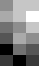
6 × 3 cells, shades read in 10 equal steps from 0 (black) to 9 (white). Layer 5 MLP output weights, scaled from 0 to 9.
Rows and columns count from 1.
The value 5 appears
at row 1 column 1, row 3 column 2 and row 4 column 3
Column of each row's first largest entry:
2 3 3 2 2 1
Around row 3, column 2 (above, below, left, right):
7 6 4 7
